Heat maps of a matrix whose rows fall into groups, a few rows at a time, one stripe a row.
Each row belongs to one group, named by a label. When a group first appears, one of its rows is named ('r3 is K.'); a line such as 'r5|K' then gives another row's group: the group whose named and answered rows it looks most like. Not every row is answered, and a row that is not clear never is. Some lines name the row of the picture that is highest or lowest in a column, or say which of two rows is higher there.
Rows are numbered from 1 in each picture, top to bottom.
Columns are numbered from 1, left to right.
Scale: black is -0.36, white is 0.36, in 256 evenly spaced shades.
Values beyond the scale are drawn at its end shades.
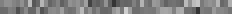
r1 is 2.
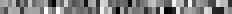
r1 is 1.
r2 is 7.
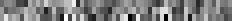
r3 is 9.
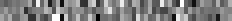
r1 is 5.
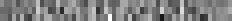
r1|5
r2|5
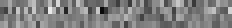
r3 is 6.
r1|1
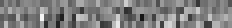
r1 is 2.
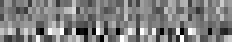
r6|5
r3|6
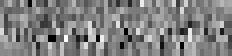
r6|1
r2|5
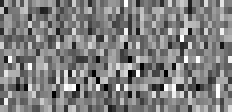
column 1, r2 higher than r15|Yes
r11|9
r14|1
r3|6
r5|6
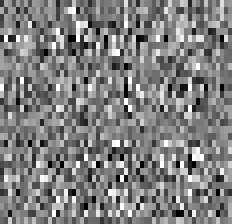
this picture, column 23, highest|13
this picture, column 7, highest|6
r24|5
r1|6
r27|9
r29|9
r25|6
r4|2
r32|1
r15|2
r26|7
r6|7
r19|5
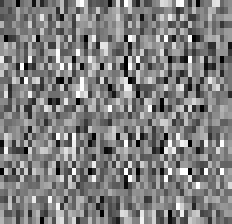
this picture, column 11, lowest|32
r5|5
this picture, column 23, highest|9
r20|9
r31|5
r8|1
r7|1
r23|9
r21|6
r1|2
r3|5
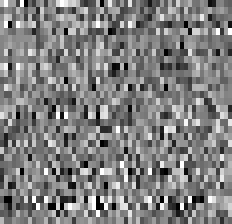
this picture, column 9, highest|29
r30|5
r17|1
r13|9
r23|6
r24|5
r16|1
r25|9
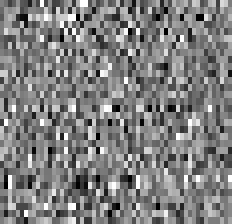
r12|6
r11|1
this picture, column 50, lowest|3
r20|1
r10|9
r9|1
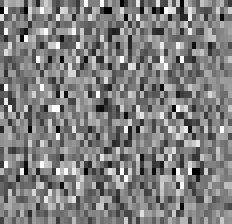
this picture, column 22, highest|1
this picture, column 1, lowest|2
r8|9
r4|6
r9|5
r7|1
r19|6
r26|2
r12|5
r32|6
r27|5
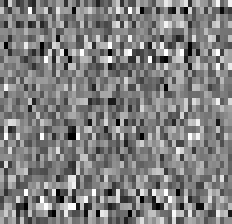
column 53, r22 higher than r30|No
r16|6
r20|7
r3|1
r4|2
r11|1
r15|2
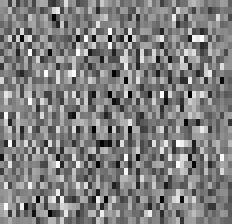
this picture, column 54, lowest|30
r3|1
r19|9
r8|2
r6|9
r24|1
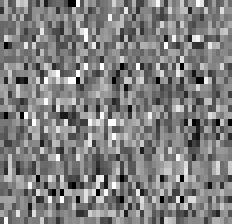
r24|2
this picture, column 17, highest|18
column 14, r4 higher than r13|Yes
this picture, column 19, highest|12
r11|1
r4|5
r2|6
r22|5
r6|9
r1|7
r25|2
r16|1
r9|5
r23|1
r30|6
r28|5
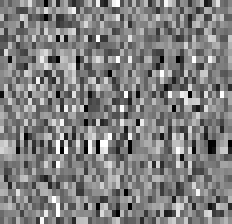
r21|1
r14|6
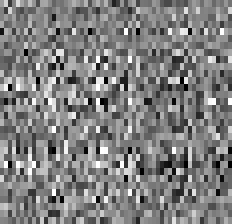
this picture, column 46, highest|5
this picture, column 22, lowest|22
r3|1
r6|1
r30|9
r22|1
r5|6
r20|2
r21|1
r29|5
